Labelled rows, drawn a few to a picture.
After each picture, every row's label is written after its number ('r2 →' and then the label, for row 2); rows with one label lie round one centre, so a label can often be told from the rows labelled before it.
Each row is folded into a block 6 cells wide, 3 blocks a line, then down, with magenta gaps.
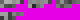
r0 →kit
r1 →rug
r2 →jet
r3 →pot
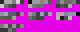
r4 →kit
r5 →kit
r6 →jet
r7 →jet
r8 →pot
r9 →rug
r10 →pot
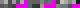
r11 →pot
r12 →jet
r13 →kit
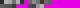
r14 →kit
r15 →jet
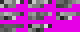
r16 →kit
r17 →kit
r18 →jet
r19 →rug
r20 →pot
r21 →rug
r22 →jet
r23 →kit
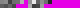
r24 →pot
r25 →rug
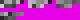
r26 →kit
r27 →rug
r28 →jet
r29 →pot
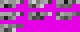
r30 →rug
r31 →rug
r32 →pot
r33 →rug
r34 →pot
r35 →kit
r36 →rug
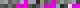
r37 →pot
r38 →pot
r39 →rug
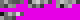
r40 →jet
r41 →kit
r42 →rug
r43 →kit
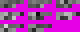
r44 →jet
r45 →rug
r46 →pot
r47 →rug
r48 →pot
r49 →rug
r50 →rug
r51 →jet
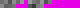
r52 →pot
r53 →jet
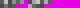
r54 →pot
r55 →kit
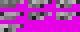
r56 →pot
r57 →kit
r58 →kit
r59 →kit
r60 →jet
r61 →rug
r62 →rug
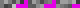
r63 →rug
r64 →jet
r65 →kit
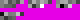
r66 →pot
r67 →rug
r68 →rug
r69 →kit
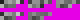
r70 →kit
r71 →kit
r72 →rug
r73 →kit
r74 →jet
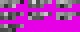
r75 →rug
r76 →pot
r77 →rug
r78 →pot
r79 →kit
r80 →rug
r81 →pot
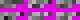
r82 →jet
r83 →rug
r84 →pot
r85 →rug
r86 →kit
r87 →rug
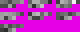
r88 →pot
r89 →rug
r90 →kit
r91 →rug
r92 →kit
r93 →jet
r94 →jet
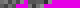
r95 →pot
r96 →jet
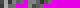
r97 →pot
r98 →jet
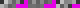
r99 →kit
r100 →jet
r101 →kit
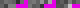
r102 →jet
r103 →pot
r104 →jet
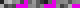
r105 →kit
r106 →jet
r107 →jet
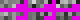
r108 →rug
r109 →rug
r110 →kit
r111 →rug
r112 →pot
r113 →pot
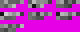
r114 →jet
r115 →rug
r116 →pot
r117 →kit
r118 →pot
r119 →kit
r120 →pot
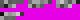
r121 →jet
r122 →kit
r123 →rug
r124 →kit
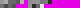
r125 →pot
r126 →rug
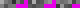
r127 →jet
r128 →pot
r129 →pot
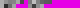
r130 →rug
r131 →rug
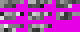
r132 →pot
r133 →pot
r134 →jet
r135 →kit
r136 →kit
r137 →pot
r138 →rug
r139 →rug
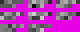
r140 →jet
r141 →rug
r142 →kit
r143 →kit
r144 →rug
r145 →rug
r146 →pot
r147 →jet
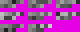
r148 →jet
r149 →jet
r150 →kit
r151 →rug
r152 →pot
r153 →kit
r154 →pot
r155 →pot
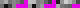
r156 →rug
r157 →rug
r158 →kit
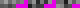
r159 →pot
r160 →pot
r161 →pot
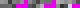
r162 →pot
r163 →jet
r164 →rug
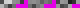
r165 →kit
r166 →jet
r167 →jet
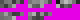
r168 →jet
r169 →rug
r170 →kit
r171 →jet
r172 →pot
